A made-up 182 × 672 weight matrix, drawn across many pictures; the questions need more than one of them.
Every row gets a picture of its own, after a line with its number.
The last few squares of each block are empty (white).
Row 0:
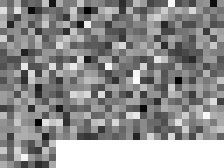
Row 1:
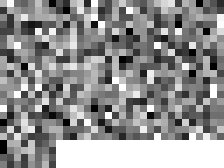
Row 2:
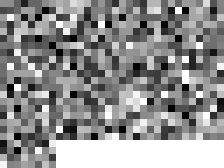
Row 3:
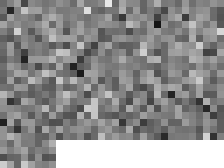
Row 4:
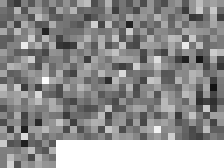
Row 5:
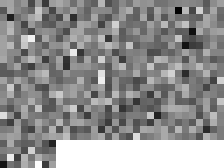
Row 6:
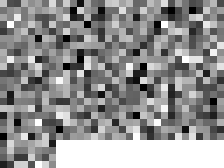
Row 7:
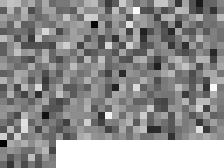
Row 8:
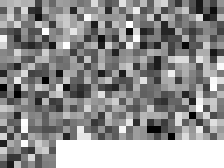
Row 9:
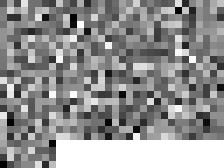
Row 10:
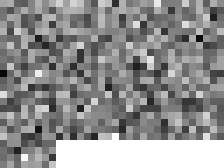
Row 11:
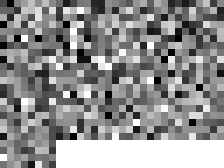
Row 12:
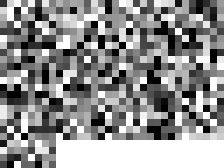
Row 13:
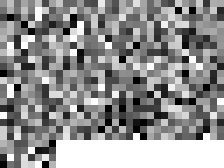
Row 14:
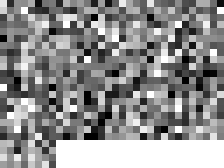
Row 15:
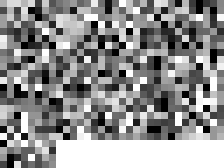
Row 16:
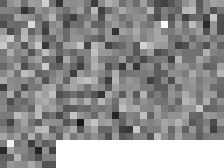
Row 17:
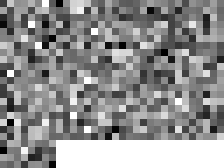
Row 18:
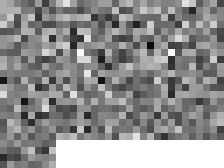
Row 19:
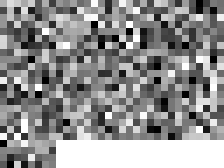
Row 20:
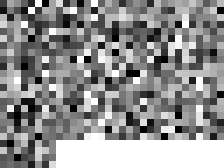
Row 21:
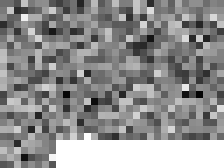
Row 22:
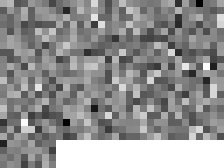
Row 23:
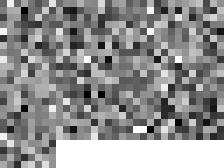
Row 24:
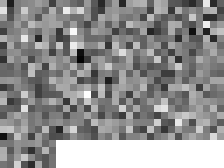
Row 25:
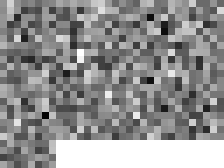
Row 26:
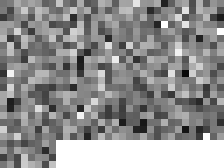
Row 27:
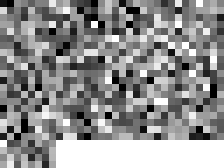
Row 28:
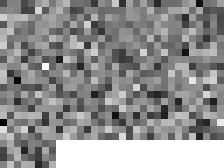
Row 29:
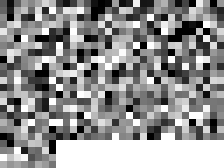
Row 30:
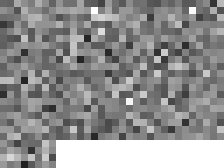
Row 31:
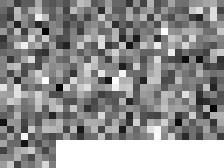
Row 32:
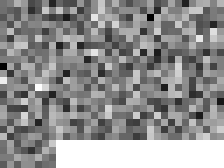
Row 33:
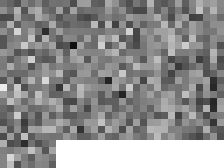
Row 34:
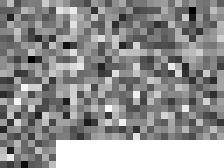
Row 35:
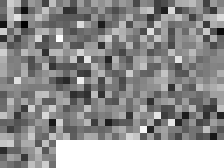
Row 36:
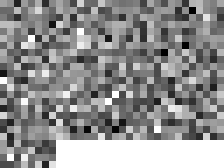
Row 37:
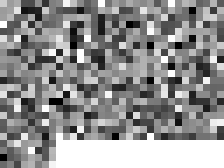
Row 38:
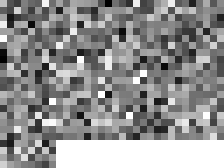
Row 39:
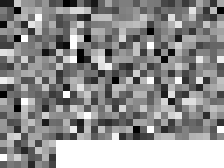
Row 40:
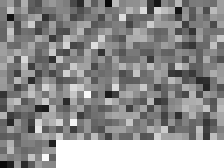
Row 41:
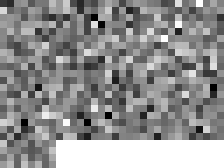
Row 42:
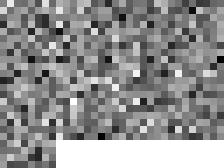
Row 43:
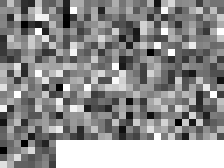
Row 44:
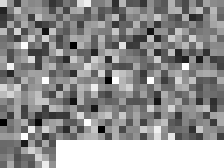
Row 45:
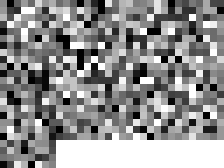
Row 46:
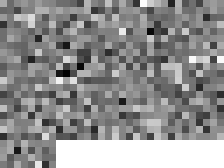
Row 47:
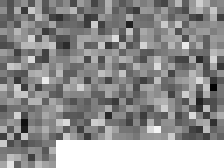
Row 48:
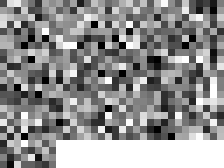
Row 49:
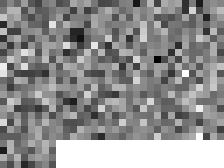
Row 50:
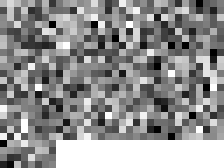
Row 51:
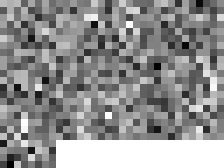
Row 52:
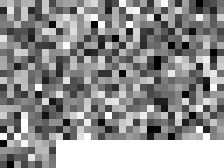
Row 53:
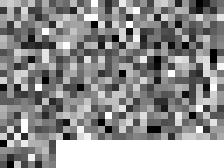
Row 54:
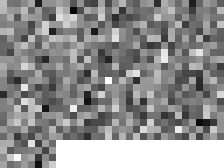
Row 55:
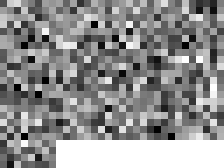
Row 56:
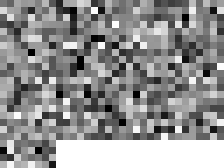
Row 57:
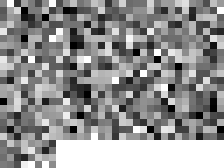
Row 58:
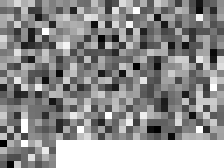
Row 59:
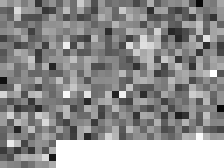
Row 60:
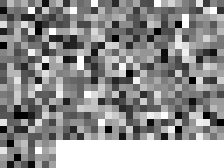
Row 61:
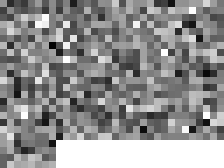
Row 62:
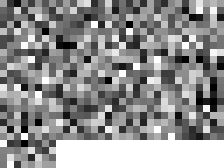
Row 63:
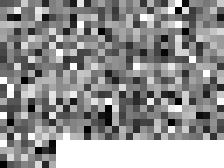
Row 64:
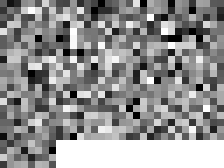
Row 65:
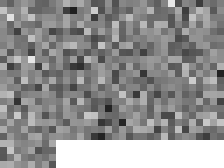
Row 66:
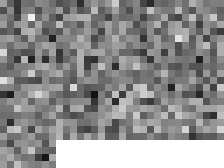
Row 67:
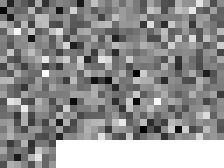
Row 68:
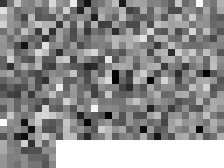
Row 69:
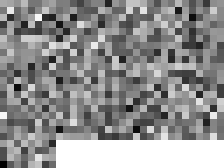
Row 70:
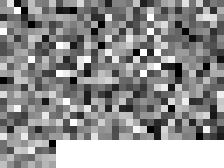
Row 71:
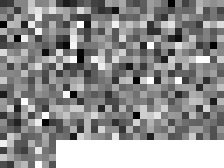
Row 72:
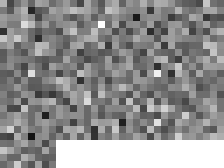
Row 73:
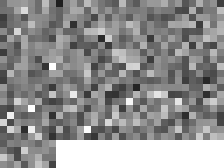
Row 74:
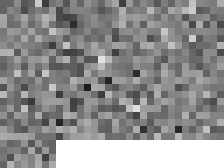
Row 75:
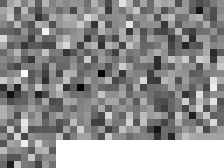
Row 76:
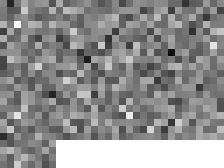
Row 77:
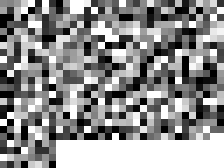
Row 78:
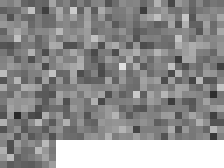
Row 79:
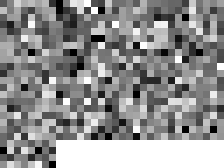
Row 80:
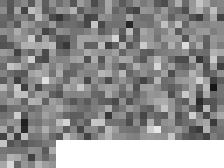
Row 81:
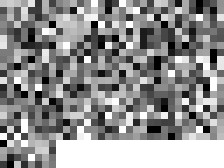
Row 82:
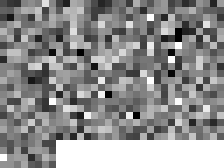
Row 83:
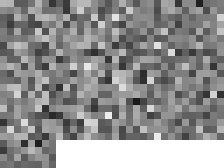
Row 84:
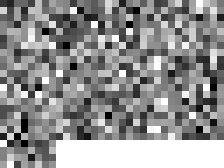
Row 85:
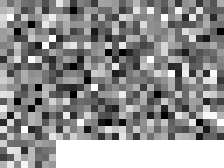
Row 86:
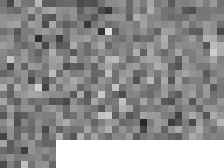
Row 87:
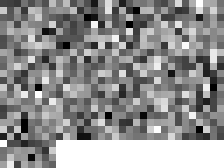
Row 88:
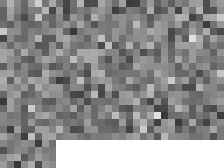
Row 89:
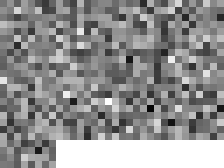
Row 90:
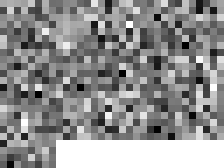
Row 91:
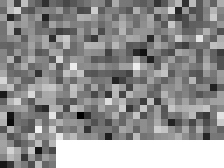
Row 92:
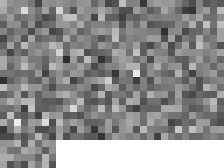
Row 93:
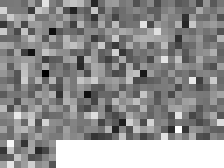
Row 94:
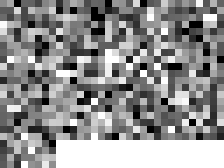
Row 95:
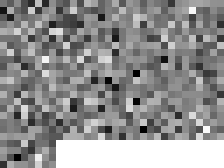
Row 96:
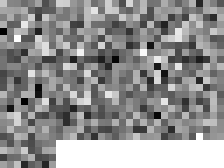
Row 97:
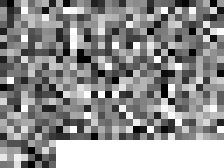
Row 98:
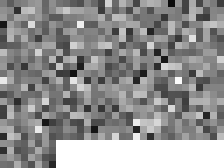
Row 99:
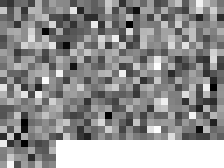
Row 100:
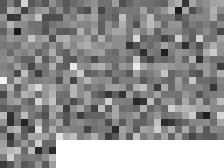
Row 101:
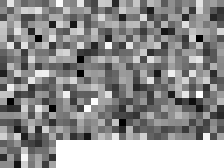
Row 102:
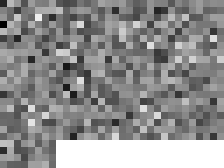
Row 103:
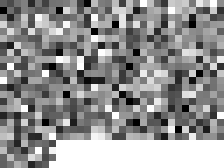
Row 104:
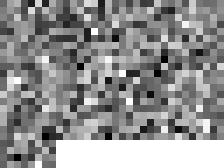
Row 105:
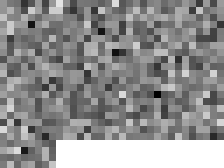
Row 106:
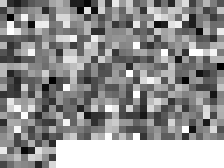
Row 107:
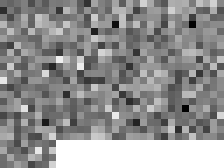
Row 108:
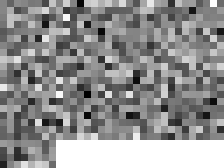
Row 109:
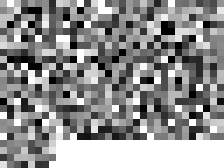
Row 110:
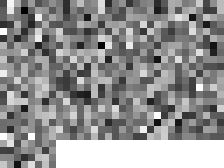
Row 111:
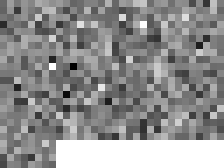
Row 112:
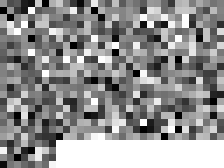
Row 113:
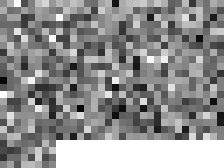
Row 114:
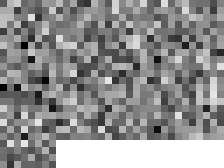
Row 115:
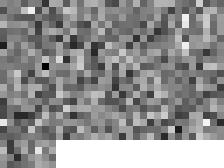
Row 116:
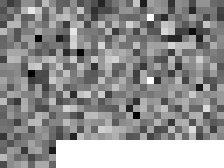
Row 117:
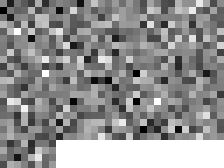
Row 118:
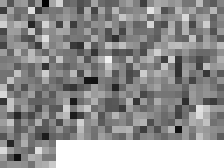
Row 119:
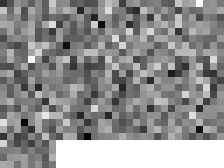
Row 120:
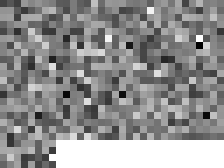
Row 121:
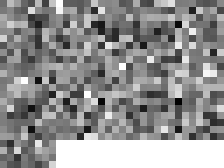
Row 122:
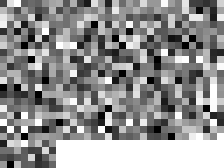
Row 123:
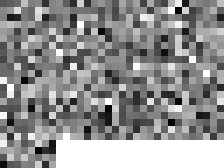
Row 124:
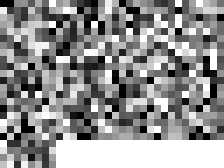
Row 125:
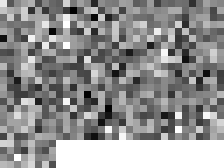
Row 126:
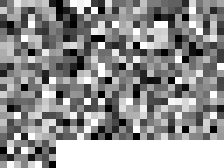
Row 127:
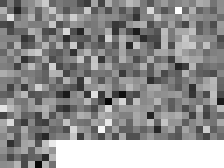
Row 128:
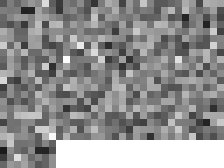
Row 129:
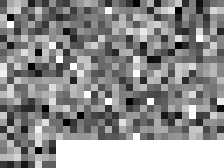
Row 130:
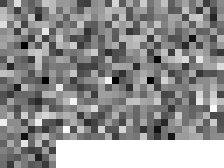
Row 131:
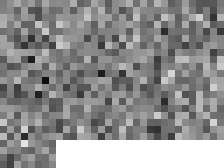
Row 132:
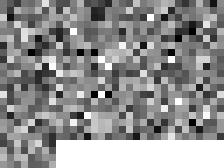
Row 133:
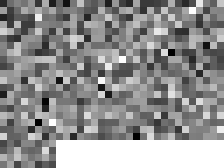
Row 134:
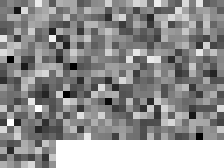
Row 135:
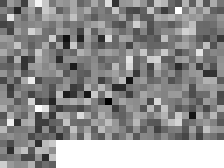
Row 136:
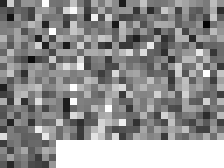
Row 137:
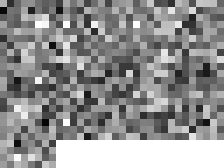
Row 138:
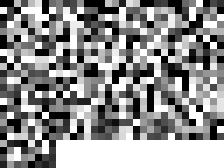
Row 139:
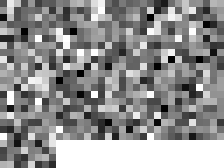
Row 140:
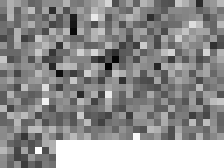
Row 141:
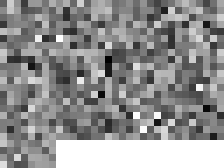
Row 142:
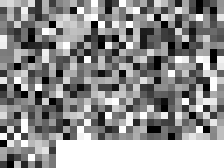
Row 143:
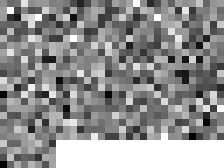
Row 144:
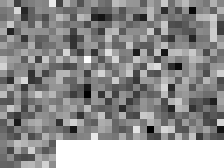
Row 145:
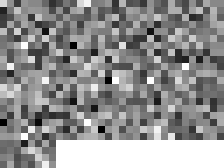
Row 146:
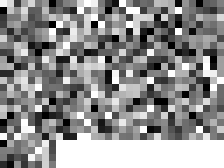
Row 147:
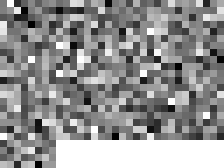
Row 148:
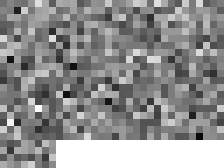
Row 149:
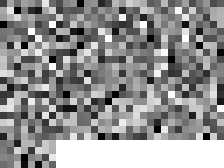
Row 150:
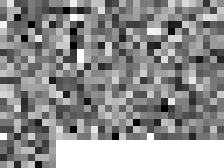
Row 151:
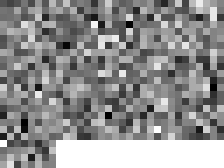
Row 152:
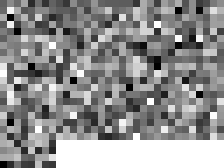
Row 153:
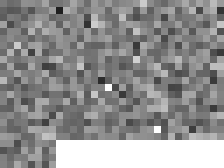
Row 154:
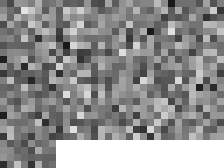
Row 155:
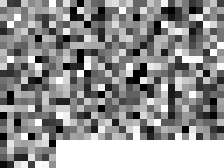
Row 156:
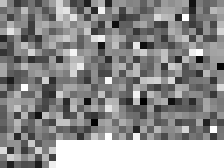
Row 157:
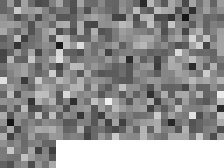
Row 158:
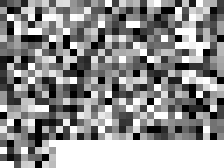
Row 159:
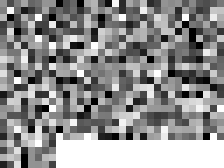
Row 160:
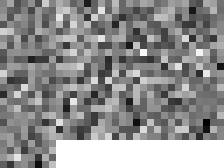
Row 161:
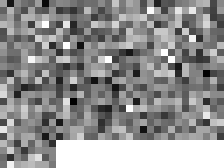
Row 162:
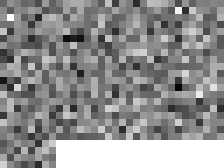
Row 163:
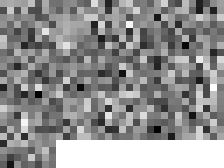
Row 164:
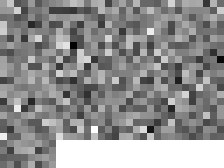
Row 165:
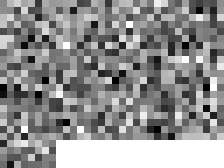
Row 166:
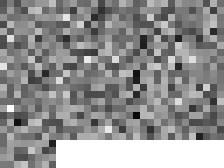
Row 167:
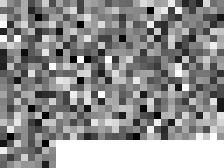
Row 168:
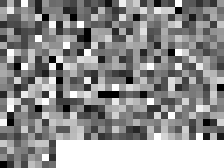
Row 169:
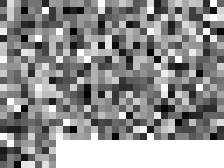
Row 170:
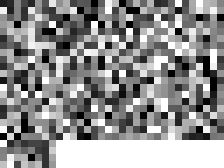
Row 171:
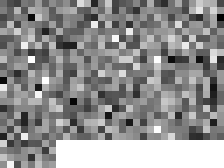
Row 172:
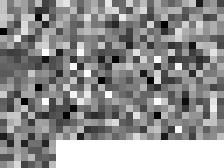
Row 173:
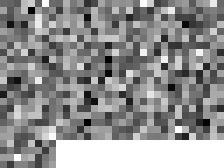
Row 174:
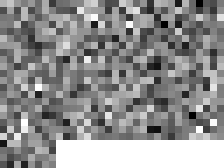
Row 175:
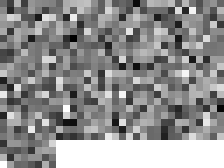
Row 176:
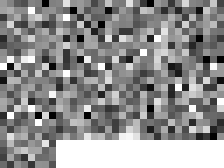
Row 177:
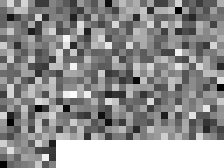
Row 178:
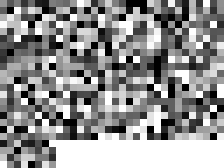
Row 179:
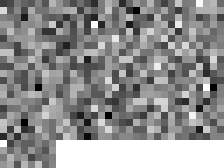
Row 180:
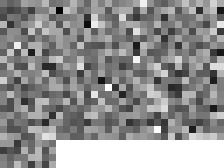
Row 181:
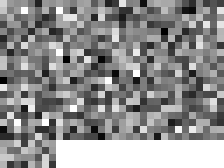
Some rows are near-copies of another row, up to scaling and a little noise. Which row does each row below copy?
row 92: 181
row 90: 163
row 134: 148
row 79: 126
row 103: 107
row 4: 62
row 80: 47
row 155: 6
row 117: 67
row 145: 44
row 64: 116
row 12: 75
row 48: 55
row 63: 123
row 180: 153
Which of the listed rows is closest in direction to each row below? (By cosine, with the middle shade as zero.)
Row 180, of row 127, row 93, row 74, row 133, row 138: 74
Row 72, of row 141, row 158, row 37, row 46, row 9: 46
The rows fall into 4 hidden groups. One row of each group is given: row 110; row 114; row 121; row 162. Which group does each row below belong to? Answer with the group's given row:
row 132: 110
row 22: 114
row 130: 114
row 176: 110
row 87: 114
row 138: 110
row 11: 110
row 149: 162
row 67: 121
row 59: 162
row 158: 162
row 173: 121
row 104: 121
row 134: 162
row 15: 114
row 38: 110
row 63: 162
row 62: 114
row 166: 110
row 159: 162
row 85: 121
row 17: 121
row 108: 110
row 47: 114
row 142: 114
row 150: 110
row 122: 114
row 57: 110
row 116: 110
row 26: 162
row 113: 162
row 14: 121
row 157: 162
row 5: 162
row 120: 162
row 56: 121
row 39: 110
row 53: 114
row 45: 110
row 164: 110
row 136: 121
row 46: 110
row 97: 110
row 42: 121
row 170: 114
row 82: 110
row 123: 162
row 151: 114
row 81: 114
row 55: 114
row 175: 162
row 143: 162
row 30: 110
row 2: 162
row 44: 114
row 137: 121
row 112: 121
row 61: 121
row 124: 114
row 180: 121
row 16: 121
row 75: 114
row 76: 110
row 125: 121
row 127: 162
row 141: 110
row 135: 162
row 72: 110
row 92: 121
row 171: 114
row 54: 121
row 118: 121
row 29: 110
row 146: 114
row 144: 110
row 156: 121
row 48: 114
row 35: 110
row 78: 121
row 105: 121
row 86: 110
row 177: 162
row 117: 121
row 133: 110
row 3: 162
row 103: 121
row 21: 162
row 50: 114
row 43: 114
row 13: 162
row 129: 162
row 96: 110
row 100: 162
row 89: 162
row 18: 110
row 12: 114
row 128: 121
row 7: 114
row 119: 114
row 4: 114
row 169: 110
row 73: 121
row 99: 114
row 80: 114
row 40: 162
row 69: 162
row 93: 121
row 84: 114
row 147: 110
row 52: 114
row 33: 114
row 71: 110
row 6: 110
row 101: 162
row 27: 114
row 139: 110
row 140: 110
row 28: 121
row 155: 110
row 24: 110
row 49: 162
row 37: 110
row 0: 110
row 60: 121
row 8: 114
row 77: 121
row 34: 121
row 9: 162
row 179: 114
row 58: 114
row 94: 110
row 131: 114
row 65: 121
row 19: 114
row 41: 114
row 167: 110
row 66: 162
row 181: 121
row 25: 110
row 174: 114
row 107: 121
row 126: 121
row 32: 110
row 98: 110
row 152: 162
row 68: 114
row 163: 114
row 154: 110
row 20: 121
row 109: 110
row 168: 162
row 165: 114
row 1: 114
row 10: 162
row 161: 121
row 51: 114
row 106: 121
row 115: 121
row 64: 110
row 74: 121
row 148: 162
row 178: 162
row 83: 114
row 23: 110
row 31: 114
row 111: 162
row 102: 110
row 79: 121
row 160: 121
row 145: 114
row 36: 162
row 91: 162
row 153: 121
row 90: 114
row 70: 110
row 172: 110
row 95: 121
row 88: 110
